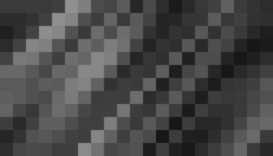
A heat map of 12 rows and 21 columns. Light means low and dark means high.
Mirror symmetry: none. Grain: diagonal, up to the right. Average level on the scale: 70%.
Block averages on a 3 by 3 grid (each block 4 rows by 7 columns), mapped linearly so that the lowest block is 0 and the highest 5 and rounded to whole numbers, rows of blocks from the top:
235 | 035 | 334
